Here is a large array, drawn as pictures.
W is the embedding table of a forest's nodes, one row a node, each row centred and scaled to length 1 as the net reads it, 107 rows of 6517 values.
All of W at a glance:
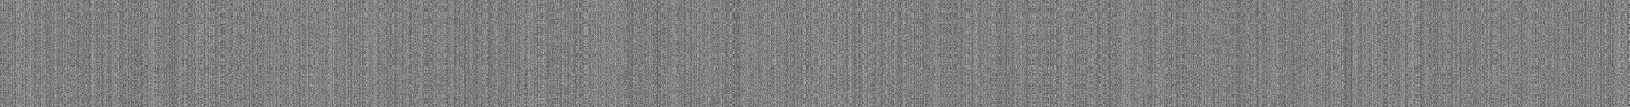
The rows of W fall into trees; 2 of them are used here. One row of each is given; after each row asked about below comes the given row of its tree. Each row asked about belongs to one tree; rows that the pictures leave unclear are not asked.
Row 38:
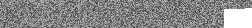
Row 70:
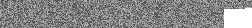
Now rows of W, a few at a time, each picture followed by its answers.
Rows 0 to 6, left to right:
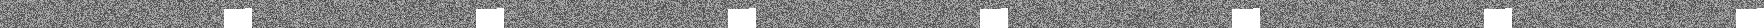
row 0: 38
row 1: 70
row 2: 70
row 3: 38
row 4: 38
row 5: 38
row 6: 70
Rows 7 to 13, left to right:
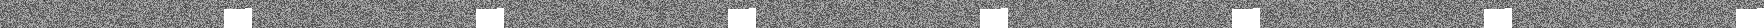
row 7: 38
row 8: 70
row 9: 70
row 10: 70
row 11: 70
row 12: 38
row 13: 38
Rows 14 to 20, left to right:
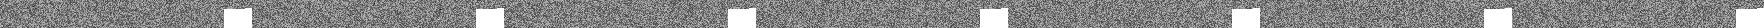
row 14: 38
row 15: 38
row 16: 38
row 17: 38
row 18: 38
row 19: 70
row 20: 38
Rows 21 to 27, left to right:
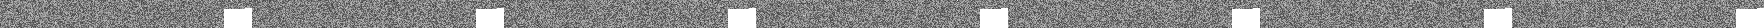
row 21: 70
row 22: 70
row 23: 70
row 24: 38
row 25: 38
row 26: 70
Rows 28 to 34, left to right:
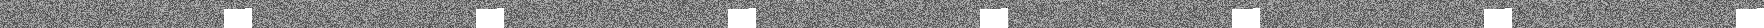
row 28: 38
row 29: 38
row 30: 38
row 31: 38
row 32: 38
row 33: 38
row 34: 38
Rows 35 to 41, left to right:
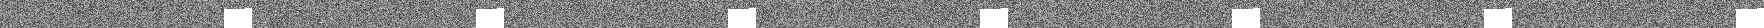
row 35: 70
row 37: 70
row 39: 70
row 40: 38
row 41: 38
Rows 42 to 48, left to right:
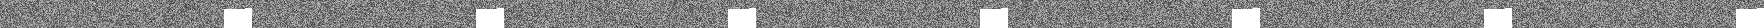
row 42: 38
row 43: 70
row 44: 38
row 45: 38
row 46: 70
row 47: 38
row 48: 38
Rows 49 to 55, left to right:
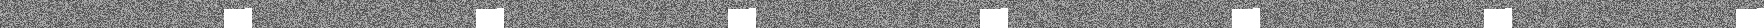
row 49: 70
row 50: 38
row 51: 70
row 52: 70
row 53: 70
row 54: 38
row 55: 38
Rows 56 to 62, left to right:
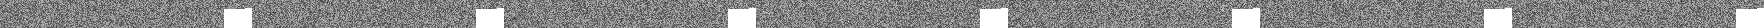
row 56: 38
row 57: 38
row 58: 70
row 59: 70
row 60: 70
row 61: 70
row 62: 38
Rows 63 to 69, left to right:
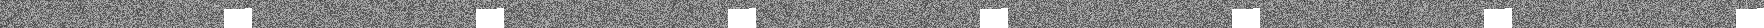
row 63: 70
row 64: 70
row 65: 38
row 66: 38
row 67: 38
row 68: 38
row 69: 38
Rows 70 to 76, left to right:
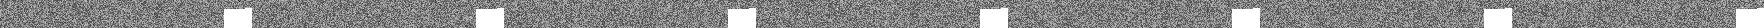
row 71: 38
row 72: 38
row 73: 70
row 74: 70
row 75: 70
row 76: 38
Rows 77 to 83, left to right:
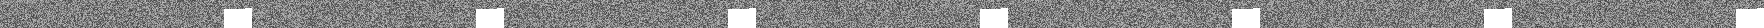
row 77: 38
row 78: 70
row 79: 38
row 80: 70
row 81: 38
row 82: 38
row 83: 38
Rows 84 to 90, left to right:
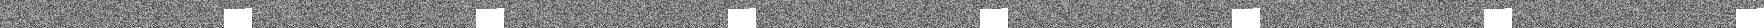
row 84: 70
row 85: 70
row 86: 70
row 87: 38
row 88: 70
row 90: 70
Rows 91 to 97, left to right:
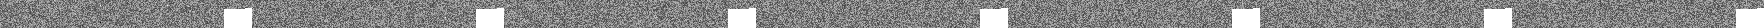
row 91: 38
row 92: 70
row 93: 70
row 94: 38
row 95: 38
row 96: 38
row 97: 38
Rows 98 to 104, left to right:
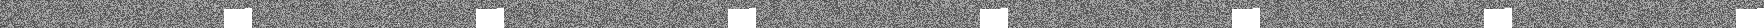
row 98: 70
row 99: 70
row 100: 38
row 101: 70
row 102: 70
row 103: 70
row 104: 38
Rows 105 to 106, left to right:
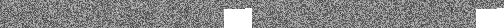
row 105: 38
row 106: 70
